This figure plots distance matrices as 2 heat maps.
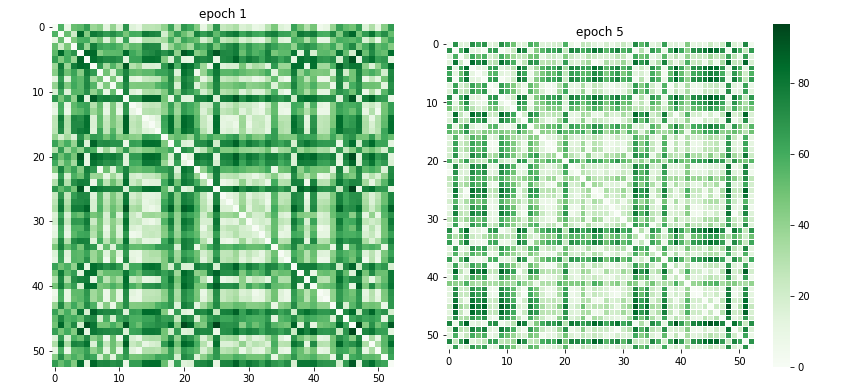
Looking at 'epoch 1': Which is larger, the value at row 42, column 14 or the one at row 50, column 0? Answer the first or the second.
the first
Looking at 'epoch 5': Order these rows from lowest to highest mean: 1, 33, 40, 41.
40, 41, 33, 1
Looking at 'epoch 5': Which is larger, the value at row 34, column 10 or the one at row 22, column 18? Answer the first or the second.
the second
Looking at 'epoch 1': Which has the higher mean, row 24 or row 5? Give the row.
5
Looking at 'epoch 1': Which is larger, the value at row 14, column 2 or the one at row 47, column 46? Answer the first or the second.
the second
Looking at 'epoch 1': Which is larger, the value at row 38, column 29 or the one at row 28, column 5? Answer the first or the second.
the second
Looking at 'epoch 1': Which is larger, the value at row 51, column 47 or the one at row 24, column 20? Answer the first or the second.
the second
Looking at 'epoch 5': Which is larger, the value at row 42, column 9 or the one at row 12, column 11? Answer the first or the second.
the first
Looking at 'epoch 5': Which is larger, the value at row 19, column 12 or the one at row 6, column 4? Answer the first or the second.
the first
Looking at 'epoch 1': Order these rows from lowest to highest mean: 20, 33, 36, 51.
36, 33, 51, 20
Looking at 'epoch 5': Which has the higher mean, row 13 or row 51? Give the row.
51
